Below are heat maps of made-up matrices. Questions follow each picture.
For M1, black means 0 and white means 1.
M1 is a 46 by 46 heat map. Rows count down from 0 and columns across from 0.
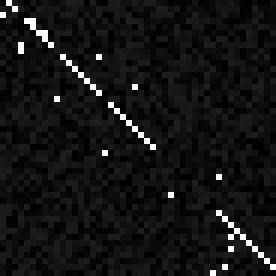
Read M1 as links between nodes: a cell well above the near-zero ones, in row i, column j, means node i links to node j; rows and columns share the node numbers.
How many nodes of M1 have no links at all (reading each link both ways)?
6
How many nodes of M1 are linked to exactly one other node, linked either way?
3
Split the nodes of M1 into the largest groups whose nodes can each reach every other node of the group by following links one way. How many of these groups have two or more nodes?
5
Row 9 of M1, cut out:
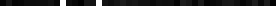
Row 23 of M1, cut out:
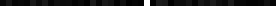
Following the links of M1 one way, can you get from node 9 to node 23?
yes
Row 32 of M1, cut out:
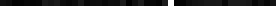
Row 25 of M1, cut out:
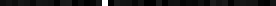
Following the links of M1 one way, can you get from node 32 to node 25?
no
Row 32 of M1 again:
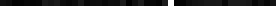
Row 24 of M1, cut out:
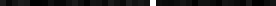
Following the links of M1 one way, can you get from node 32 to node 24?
no
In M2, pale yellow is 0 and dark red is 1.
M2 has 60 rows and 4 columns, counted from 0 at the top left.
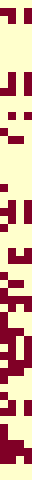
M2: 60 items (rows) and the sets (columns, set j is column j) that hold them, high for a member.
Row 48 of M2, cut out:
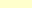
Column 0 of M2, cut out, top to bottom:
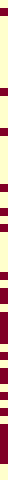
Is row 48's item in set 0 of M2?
no
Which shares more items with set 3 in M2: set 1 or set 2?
set 1
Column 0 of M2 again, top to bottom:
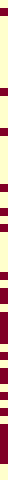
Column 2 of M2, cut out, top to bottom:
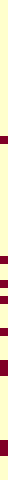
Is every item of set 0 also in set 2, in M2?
no
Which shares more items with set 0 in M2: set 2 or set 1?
set 1
